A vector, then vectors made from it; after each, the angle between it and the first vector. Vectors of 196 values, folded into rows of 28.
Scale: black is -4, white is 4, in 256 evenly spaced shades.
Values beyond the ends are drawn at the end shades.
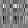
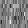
partly aligned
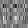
nearly opposite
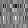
nearly opposite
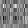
nearly parallel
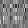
nearly opposite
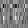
nearly opposite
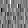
orthogonal
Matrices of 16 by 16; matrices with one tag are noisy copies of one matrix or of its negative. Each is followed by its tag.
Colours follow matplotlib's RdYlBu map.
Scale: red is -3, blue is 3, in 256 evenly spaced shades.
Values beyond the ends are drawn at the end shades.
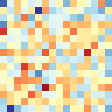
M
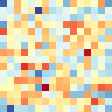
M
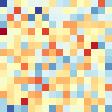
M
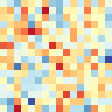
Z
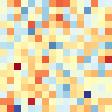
Z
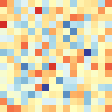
M
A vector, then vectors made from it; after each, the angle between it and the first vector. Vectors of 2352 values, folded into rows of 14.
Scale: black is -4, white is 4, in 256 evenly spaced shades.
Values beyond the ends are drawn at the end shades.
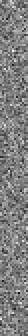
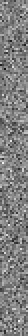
partly opposed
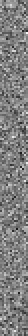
partly aligned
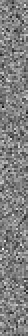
partly opposed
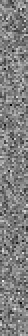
nearly opposite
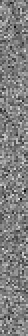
partly opposed
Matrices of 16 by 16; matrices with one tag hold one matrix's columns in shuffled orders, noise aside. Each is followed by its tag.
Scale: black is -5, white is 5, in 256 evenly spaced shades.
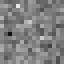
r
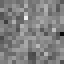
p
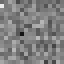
r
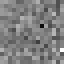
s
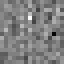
p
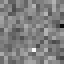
s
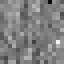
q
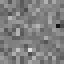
s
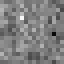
p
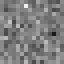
r
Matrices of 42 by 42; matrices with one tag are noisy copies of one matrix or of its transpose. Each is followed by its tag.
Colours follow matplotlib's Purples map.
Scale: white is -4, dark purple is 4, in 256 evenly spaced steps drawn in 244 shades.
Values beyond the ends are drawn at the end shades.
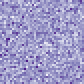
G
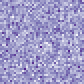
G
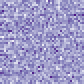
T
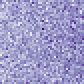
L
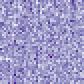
T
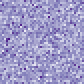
G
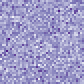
G
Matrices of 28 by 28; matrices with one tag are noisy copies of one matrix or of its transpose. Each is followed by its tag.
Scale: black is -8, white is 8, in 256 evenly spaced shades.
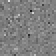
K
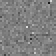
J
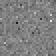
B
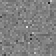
J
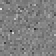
K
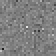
J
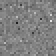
B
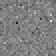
B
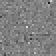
J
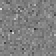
K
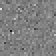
K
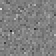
K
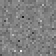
B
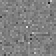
J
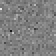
K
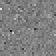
K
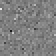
K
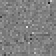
J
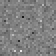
B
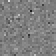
K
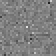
J
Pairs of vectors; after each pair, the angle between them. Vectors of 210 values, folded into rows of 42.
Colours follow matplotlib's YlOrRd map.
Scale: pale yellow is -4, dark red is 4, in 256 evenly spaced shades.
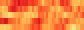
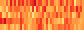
partly aligned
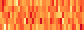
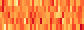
nearly parallel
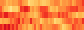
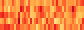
partly aligned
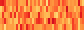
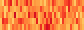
orthogonal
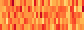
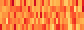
nearly parallel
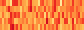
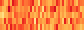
partly aligned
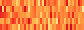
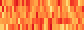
partly opposed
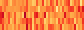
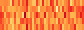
nearly parallel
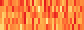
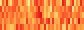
partly opposed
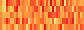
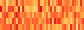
partly opposed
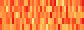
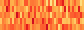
nearly opposite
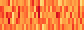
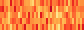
partly opposed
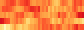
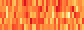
orthogonal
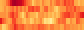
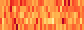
partly aligned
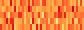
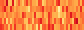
partly opposed
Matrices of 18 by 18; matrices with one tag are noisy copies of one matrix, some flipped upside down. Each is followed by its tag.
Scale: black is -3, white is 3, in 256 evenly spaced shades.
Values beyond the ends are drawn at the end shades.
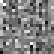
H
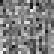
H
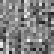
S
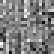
S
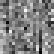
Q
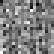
H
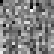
H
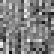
S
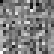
H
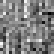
S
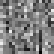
Q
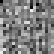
H
